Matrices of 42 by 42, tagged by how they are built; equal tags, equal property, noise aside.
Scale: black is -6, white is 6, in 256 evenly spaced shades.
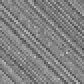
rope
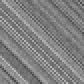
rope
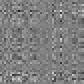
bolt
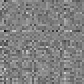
bolt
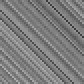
rope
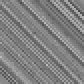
rope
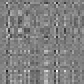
bolt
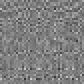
bolt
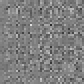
bolt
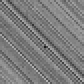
rope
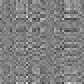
bolt
